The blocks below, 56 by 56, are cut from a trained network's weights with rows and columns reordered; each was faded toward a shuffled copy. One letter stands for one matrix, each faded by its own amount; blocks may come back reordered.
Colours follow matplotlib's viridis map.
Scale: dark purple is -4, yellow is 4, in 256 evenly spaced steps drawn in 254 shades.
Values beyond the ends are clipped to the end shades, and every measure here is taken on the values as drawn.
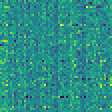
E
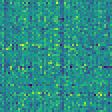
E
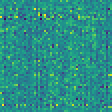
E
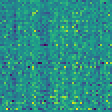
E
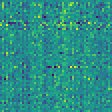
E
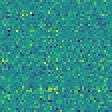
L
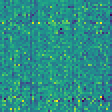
E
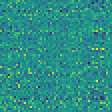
L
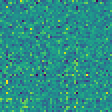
L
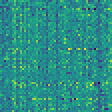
E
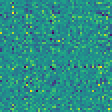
L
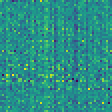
E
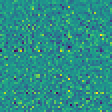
L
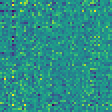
L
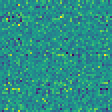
L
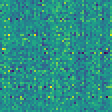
E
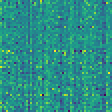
E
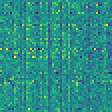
E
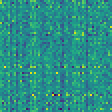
E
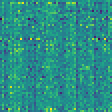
E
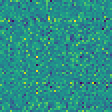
L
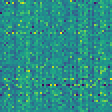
E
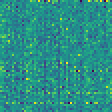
E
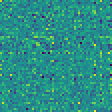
L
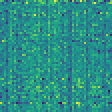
E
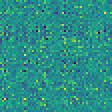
L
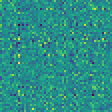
L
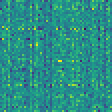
E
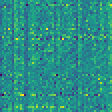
E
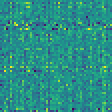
E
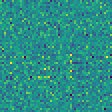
L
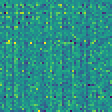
E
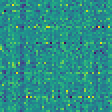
E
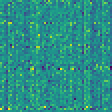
E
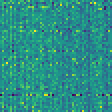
E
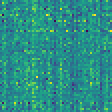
E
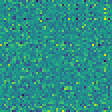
L
